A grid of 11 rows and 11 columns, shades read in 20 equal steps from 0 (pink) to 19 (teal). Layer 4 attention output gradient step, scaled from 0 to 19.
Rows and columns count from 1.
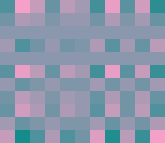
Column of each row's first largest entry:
11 11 1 2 1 11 2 7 11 2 2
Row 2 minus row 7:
3 -6 -3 2 -2 -2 4 -5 2 -4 5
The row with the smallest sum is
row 1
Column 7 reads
15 11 9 6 9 15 7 12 13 7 2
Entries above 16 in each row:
1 0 0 0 0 0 0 0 0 0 2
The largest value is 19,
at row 11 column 2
